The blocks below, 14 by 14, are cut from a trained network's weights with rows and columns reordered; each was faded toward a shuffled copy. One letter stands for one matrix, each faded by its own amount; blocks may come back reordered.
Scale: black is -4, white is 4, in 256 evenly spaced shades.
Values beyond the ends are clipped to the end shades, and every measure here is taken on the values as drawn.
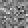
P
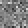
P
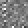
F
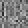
P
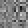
P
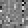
F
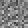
P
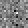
F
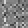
P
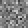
F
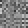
P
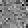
F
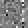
F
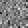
F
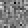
P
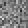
F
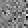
F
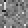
F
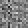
P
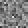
P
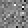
F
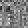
P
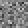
P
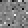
F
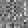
P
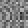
P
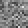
P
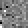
F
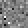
F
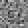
F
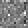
F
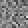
P
